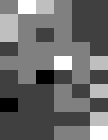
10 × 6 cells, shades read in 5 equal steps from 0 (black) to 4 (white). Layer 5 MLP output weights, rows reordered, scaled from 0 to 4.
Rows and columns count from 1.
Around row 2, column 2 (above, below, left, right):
4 2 3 2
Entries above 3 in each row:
1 0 0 0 1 0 0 0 0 1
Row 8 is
0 1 1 2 2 1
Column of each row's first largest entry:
2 1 1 2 4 2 6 4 6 6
